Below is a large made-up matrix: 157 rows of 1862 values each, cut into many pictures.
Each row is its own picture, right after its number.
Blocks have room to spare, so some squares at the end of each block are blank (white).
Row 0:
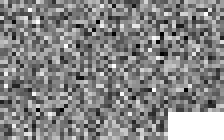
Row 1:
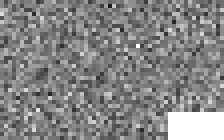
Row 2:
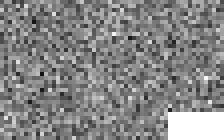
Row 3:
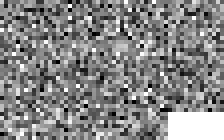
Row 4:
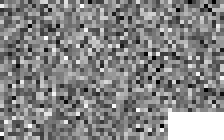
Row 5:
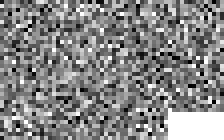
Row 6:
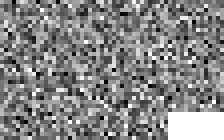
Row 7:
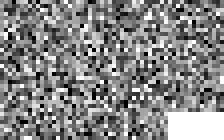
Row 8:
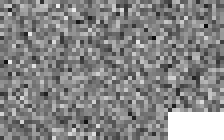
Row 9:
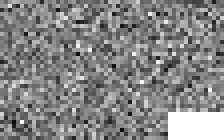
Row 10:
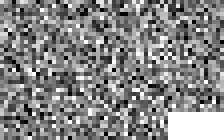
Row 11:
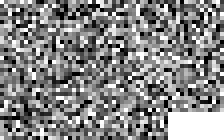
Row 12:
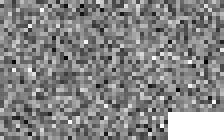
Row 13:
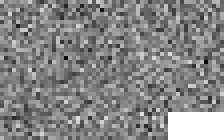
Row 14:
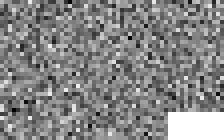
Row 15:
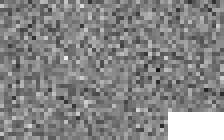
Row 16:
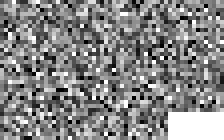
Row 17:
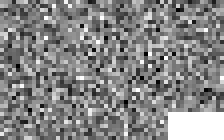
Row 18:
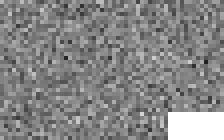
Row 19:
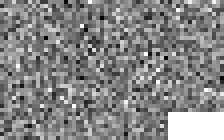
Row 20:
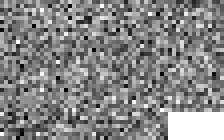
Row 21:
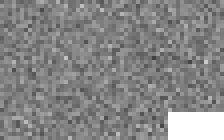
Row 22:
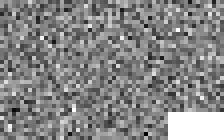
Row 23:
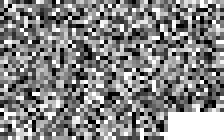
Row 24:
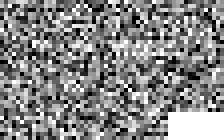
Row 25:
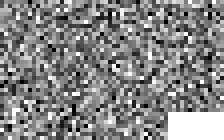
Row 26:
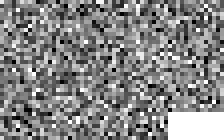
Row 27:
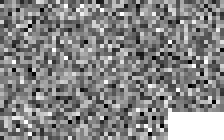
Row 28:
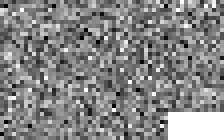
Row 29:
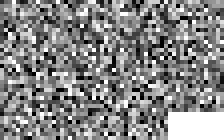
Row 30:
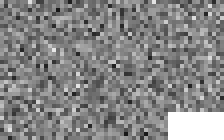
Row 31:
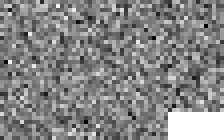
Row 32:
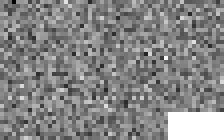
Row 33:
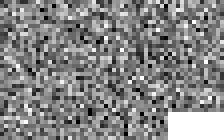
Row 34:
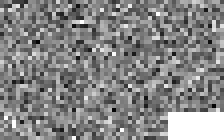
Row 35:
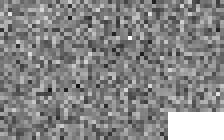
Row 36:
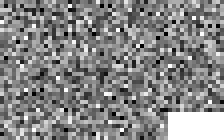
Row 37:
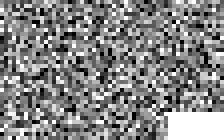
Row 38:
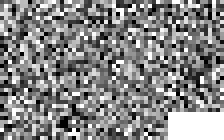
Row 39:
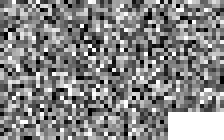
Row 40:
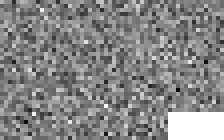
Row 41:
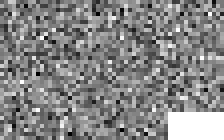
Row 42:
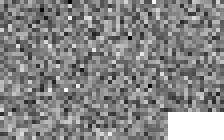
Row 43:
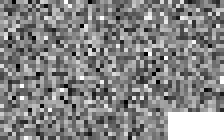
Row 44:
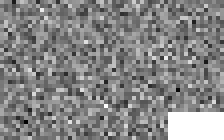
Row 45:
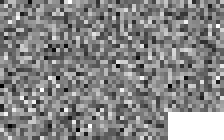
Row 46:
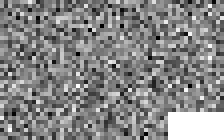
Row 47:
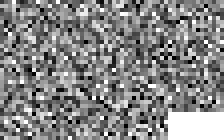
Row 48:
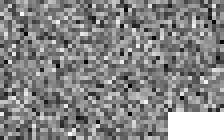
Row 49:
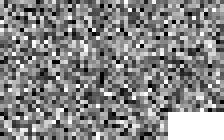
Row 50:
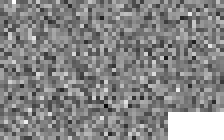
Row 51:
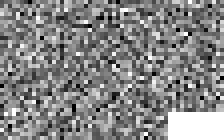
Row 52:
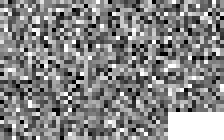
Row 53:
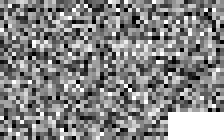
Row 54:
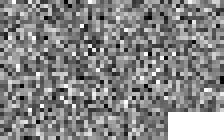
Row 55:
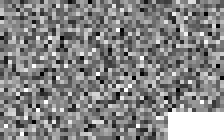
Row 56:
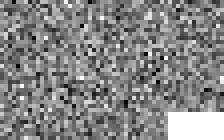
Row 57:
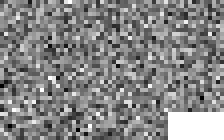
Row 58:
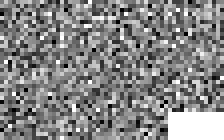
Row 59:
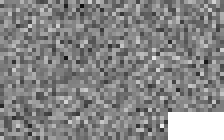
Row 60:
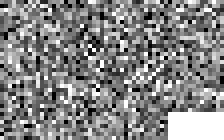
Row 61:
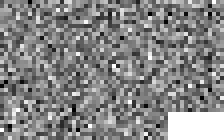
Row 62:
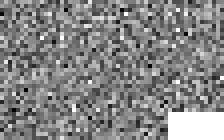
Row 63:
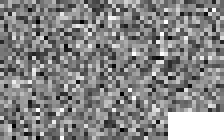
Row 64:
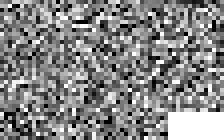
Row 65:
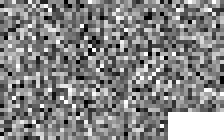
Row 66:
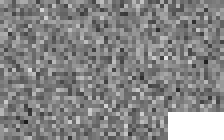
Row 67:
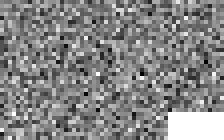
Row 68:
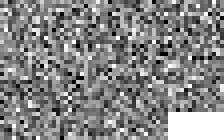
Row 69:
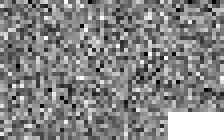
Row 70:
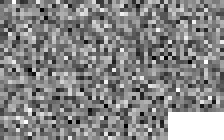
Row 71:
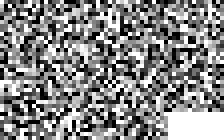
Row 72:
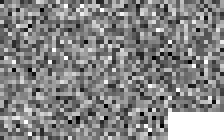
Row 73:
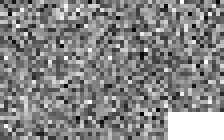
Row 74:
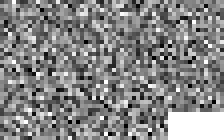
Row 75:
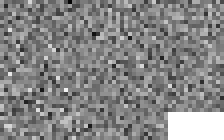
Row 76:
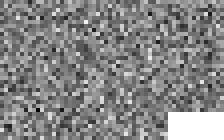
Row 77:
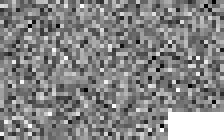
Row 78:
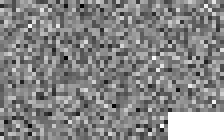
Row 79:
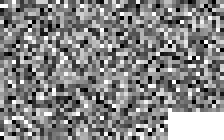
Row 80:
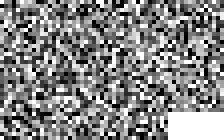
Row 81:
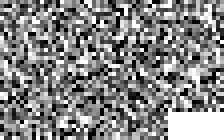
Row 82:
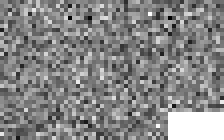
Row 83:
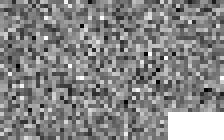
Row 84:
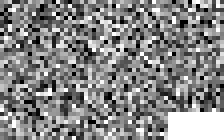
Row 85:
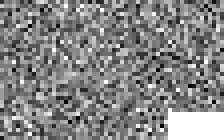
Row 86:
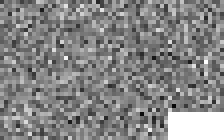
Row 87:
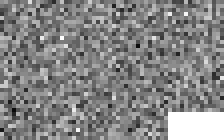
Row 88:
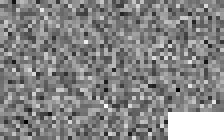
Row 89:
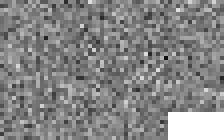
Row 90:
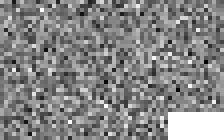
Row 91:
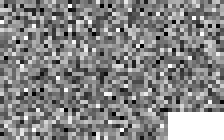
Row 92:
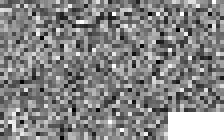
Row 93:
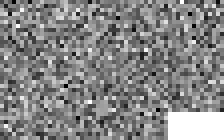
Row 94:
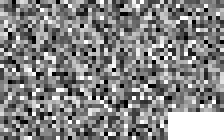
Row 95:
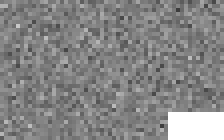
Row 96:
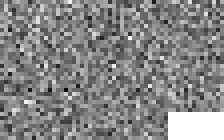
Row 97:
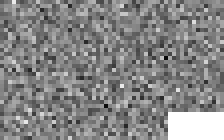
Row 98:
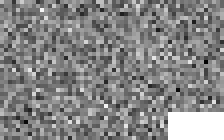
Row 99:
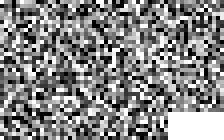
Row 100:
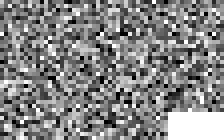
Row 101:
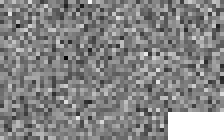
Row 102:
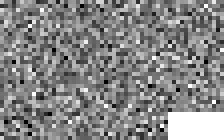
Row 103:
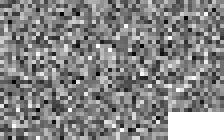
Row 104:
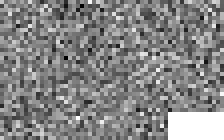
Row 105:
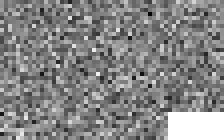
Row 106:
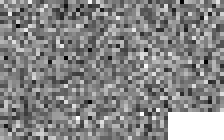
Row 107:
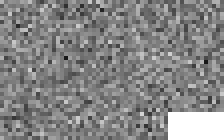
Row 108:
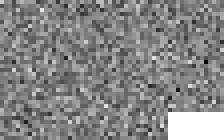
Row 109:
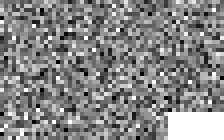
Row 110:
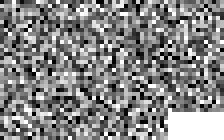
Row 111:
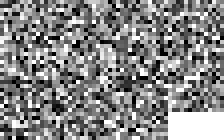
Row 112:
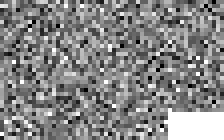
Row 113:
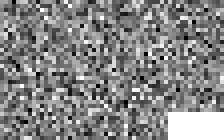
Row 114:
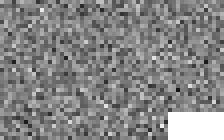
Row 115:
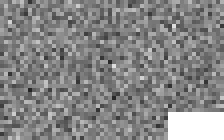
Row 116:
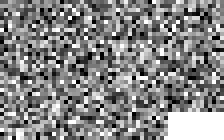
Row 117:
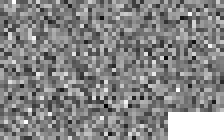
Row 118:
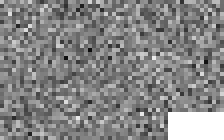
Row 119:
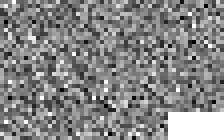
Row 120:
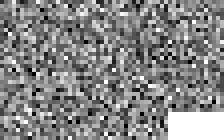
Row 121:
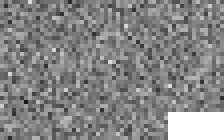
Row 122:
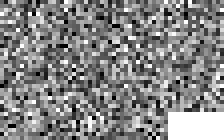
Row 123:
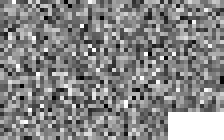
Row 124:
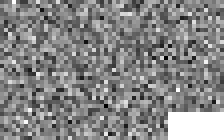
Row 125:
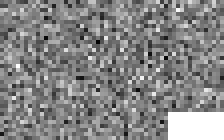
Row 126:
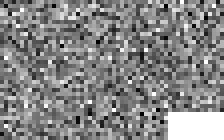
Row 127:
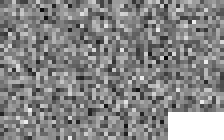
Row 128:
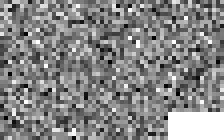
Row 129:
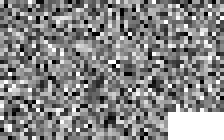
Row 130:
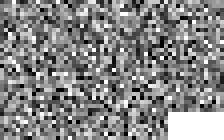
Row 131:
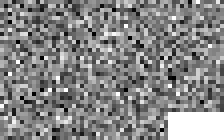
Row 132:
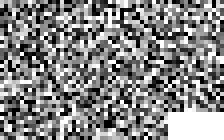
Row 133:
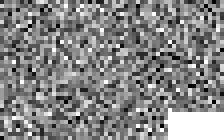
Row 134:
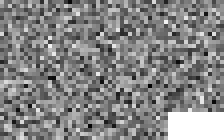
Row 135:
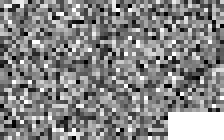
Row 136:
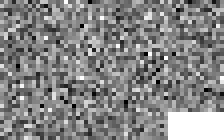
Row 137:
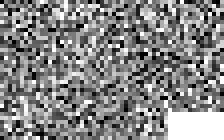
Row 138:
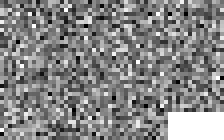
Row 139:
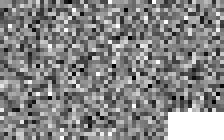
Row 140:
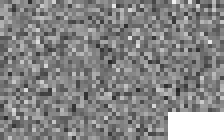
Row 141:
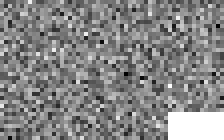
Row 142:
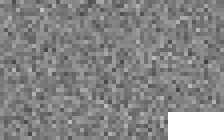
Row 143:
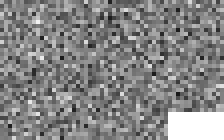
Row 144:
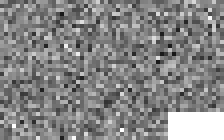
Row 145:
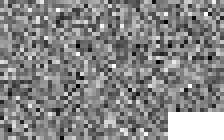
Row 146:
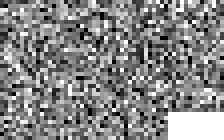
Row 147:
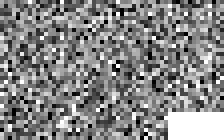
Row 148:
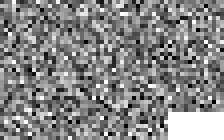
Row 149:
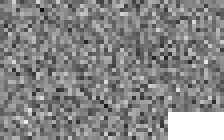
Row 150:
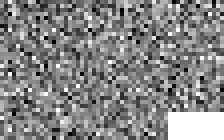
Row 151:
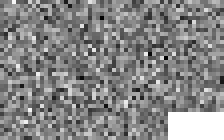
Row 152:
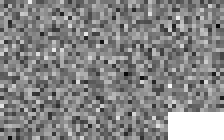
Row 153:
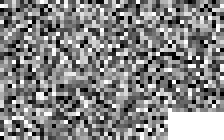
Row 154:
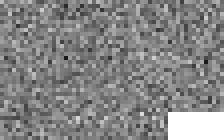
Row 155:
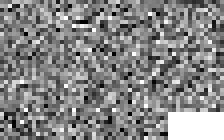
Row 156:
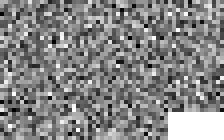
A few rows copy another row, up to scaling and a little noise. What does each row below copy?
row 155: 64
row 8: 31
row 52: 68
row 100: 134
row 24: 53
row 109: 37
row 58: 62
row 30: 129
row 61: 25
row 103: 111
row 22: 132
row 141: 152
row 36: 91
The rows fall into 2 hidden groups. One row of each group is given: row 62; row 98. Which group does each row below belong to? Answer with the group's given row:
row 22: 62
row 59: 98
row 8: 62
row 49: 62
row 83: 98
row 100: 62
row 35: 62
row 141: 62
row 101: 98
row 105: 62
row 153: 98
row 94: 98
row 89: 98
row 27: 98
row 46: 62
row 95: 98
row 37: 62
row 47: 98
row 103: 62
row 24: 62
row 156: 62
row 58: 62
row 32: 98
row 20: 62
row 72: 98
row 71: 62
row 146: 98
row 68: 62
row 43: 98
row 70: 98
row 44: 98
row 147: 62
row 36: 62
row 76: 62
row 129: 62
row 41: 62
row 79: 98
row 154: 98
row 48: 62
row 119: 98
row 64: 62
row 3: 62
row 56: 98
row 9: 62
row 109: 62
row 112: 98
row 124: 98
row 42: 62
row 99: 98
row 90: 98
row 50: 98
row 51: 62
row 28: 98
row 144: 62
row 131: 62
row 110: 98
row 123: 98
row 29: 98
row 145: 62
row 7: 98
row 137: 98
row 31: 62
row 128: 62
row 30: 62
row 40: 98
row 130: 98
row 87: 62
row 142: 98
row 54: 98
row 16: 98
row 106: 98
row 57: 62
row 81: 62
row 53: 62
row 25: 62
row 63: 62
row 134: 62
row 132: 62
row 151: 98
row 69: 98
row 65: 98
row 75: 62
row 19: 98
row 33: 98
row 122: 62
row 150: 62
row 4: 98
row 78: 98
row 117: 98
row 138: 62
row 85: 98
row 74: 98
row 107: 98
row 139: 62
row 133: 98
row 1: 62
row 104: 98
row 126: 98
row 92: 62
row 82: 62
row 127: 98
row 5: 98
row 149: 98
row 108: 98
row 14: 62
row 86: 98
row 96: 62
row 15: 98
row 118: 98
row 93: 98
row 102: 98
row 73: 98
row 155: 62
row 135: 62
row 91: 62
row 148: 98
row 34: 62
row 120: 98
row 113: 98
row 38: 62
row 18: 98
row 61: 62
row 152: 62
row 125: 98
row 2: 62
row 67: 62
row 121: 62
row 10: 98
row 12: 98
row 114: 98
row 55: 62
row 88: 98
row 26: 98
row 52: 62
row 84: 62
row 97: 98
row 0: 62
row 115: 62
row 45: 62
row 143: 62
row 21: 98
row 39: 98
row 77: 98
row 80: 98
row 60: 98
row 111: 62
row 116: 62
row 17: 98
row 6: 98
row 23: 62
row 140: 62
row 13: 98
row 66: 98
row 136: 98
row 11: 98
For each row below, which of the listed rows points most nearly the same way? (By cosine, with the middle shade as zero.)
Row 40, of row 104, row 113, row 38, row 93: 113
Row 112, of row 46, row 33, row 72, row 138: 72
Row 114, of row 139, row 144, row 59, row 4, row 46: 59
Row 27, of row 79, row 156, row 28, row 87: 79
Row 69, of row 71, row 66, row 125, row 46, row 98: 66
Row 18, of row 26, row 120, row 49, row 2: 26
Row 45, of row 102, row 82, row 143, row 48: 143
